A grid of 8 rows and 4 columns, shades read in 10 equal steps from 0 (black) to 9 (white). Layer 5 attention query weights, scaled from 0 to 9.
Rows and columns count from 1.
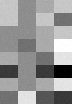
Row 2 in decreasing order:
7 7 5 4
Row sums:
25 23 23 24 23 9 25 17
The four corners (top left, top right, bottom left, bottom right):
7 7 4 2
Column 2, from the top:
5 5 5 4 5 5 5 8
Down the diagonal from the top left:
7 5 6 9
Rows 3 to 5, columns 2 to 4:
5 6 7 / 4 6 9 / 5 4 8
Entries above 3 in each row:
4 4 4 4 4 1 4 2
